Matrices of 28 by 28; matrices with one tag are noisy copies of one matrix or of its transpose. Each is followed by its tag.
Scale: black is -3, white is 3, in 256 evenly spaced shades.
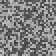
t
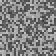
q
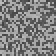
q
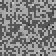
t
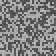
q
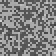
t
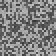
t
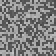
q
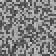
q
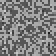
q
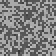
t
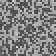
q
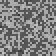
t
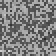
t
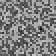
q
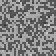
q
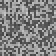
t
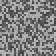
q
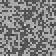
t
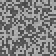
q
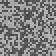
t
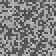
t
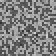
q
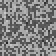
t
